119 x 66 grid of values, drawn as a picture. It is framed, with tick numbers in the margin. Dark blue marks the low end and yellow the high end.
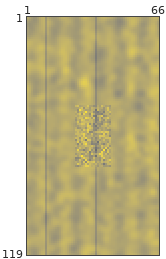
Columns 10 and 35 stand out from the rest. In the centre lies a patch that is rougher than the rest. Overall the values sit about 70% of the way up the scale. Upright stripes repeat 6 times across the table. The centre is the roughest part.
